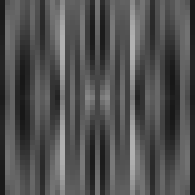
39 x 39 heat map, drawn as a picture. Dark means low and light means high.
Mirror symmetry: left to right and top to bottom. Slope: none. Grain: streaks running down. Average level on the scale: 30%.
